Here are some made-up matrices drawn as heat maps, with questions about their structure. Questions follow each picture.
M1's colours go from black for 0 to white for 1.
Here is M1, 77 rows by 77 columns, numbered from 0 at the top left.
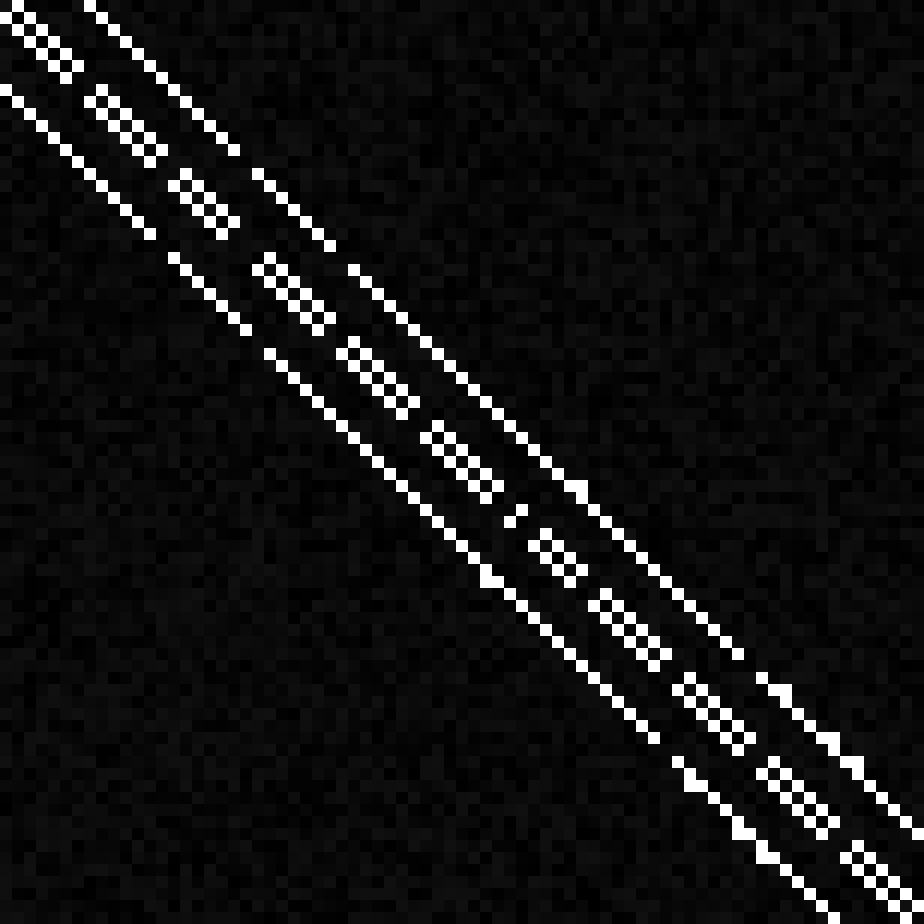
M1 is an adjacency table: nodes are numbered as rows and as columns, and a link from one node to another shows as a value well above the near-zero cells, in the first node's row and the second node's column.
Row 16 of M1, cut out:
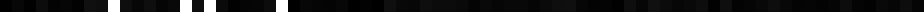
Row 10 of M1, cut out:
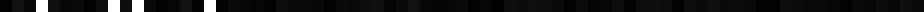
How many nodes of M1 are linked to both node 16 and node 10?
2
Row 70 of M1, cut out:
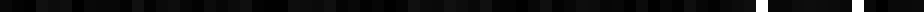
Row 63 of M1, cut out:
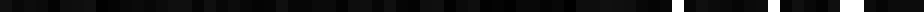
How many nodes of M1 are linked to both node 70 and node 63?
1
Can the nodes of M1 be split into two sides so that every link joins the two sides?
no
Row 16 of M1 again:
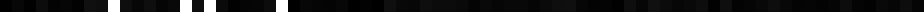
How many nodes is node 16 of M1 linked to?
4
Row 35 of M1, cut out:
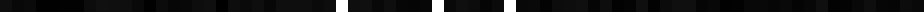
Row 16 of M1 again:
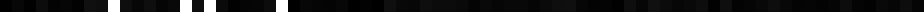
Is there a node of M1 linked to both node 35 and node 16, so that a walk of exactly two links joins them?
no
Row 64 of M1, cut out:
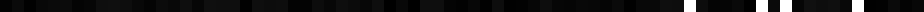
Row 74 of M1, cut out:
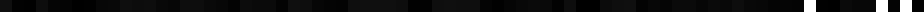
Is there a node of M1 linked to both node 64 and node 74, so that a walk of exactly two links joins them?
no
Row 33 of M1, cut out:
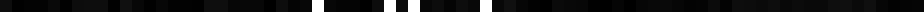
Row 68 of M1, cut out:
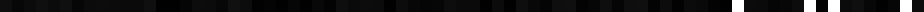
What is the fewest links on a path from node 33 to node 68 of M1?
5
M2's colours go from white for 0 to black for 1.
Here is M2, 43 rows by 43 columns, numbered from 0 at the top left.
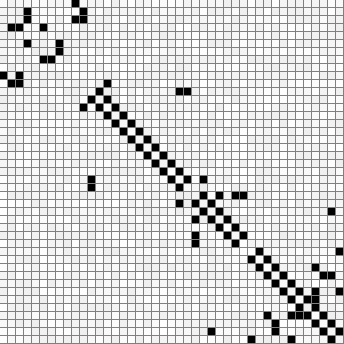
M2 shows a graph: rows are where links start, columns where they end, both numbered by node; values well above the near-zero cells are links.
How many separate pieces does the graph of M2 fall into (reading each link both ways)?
3
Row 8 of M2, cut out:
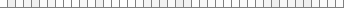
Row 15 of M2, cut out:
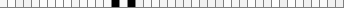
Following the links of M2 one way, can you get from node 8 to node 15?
no
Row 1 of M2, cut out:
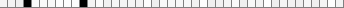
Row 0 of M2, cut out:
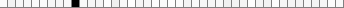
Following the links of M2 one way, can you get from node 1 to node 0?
yes
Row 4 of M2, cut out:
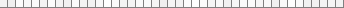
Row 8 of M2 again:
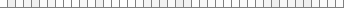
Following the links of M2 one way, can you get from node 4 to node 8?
no
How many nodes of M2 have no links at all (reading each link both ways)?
2
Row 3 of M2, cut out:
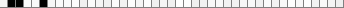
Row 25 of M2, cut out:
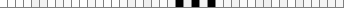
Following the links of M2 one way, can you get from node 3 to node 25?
yes
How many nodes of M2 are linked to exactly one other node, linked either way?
2
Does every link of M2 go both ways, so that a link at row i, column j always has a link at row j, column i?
yes
